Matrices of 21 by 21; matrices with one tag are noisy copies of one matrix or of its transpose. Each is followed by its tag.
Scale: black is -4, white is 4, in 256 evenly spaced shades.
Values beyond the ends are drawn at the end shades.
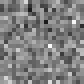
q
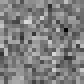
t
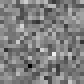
t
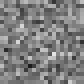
t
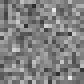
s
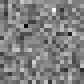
s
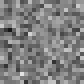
q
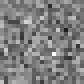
t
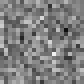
t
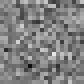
t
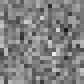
t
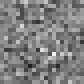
t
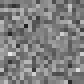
s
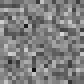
s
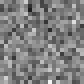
q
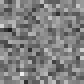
q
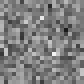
t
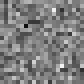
s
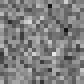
t
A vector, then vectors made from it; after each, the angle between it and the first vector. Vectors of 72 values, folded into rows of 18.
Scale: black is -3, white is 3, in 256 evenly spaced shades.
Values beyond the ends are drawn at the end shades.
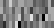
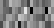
partly aligned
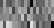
orthogonal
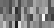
nearly opposite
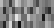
partly aligned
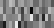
nearly parallel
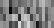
partly opposed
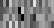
orthogonal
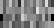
orthogonal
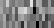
orthogonal
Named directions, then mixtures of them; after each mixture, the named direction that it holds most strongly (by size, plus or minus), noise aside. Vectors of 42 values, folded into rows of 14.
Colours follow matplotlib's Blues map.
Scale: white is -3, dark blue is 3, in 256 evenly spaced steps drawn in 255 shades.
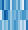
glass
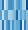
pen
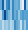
glass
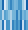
pen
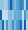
glass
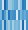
pen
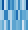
pen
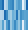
pen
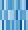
pen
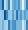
glass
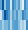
glass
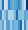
pen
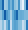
glass
